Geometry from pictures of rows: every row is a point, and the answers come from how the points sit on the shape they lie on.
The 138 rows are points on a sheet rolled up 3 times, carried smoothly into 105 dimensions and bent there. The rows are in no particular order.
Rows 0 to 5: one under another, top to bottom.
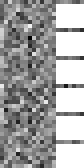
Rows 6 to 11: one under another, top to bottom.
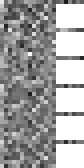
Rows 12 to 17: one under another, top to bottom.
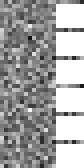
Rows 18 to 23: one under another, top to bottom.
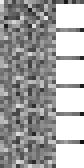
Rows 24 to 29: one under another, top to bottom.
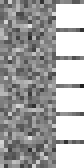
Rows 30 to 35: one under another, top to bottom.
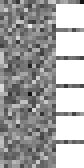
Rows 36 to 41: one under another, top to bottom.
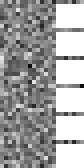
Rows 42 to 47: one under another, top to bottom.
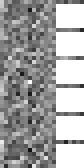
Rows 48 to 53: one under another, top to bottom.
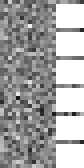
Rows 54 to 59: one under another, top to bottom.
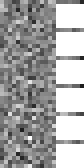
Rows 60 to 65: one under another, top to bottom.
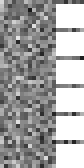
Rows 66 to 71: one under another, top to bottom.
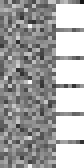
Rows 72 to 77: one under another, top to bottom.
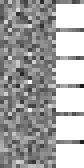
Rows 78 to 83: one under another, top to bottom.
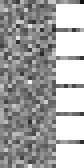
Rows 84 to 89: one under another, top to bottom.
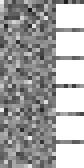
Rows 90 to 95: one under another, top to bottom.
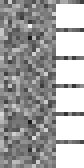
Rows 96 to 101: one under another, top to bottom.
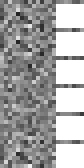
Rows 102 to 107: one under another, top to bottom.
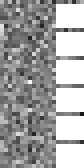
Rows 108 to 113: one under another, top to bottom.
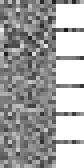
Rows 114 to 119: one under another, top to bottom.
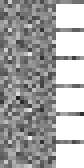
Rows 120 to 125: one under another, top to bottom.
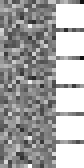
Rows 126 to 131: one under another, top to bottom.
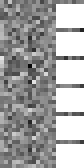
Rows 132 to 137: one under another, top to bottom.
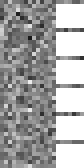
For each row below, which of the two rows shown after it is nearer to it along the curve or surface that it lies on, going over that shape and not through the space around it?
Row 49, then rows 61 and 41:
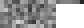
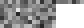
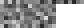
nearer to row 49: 41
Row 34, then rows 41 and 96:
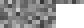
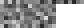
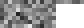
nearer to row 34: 41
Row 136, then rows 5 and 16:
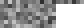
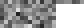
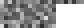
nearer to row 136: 16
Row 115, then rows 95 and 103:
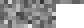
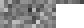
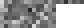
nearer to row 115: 95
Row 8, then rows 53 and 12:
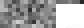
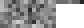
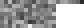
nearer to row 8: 53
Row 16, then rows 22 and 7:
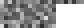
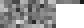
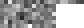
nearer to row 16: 7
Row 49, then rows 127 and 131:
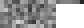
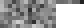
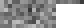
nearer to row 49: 127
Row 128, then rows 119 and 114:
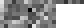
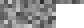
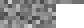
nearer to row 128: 119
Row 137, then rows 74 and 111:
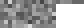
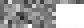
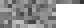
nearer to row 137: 111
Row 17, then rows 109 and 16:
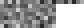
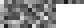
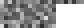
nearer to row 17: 16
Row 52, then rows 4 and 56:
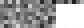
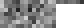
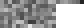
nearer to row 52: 56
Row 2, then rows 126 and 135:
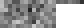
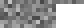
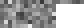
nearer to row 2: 135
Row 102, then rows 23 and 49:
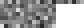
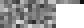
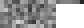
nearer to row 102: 49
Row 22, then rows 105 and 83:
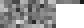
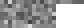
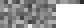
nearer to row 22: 83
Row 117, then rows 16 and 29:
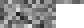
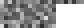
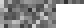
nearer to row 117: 16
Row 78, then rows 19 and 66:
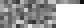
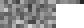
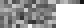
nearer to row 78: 66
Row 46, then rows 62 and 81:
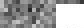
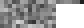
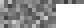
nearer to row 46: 62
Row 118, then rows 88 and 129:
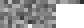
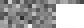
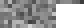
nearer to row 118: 88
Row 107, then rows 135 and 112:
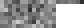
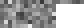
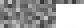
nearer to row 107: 135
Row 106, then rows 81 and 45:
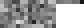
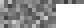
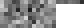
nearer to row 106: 45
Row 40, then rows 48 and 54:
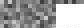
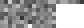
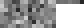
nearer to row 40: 48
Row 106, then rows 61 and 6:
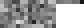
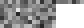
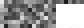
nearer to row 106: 6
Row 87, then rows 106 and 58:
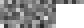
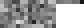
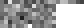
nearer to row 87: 58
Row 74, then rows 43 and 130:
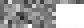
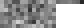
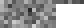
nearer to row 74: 43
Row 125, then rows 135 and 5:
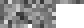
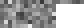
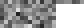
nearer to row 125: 5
